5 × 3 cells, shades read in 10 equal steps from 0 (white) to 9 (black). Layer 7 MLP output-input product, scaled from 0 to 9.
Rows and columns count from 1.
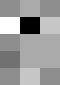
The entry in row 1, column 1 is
4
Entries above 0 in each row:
3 2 3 3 3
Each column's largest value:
5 9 4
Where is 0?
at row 2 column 1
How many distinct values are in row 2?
3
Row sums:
11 11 10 11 10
